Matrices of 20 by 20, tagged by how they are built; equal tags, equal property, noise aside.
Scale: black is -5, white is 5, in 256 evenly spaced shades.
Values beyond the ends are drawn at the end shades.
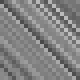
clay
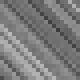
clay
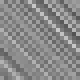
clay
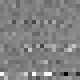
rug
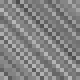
clay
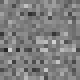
rug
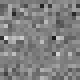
rug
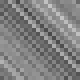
clay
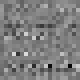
rug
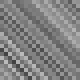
clay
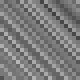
clay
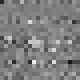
rug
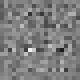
rug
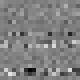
rug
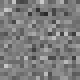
rug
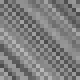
clay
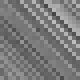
clay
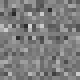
rug
